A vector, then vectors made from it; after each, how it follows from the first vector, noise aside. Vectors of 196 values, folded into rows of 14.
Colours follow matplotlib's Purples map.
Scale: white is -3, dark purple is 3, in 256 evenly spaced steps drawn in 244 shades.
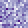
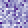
negated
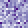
negated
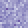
shrunk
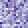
negated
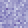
shrunk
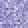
shrunk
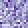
negated
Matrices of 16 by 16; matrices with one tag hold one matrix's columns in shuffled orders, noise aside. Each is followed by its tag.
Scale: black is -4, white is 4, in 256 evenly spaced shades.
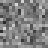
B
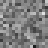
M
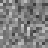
B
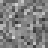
M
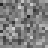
B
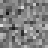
B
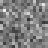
M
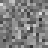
M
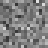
B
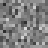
B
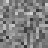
M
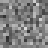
B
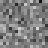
B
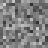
B
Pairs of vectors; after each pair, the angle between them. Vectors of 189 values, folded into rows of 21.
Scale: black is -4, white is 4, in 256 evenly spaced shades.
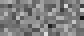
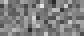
partly aligned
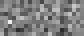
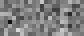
nearly opposite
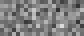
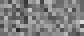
orthogonal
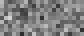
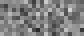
partly aligned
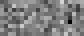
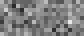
partly opposed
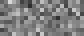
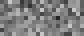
nearly parallel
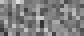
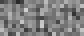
nearly opposite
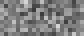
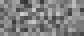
nearly opposite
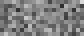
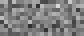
orthogonal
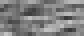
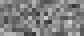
partly aligned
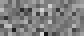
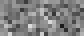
partly aligned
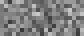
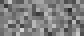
nearly opposite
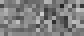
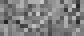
partly opposed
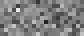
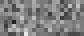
orthogonal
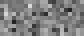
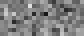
nearly parallel
